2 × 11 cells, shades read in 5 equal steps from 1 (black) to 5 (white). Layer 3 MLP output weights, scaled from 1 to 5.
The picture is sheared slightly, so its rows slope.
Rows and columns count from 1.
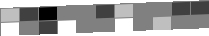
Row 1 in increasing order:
1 2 2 2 2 3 3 3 3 4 4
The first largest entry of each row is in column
1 1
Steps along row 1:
down down up same down up down same down same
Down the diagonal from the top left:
4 3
